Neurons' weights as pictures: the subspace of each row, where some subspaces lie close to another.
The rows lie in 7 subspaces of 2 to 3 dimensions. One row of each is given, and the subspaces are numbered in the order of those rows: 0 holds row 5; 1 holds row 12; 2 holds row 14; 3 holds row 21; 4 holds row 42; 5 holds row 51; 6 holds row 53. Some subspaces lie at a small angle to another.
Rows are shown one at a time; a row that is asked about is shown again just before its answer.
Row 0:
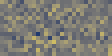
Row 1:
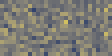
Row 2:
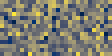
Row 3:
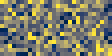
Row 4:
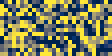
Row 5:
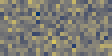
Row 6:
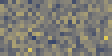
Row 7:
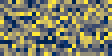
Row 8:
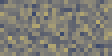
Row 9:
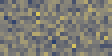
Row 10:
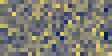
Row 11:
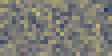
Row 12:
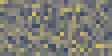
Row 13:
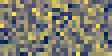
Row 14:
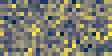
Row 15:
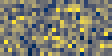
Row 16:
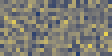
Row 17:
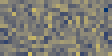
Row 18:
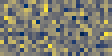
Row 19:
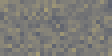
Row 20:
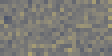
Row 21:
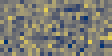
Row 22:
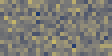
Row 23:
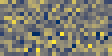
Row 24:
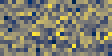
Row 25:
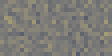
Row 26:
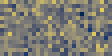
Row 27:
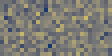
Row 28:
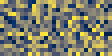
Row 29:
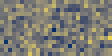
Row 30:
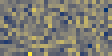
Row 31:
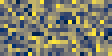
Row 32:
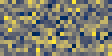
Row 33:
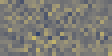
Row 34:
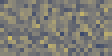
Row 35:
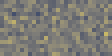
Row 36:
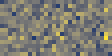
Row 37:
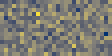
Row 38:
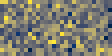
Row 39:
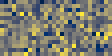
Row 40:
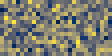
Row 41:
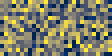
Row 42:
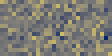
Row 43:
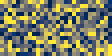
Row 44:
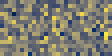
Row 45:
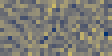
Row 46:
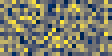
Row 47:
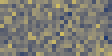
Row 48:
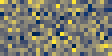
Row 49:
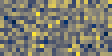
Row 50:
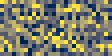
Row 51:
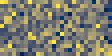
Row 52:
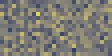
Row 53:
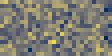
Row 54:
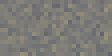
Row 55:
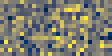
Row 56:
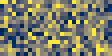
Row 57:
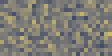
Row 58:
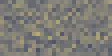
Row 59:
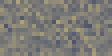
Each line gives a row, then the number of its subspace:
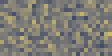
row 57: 3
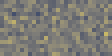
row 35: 0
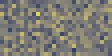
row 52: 3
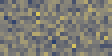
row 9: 0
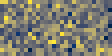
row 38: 6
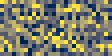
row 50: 1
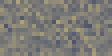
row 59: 6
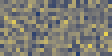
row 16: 2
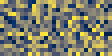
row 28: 3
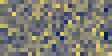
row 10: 4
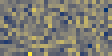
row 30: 5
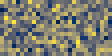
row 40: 6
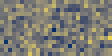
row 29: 3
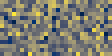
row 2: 0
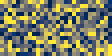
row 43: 5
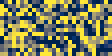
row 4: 6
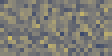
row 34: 1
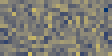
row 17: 5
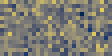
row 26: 2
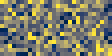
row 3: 5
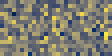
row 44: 0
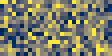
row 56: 6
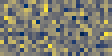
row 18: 1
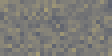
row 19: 1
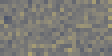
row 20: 5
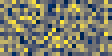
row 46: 1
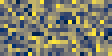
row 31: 5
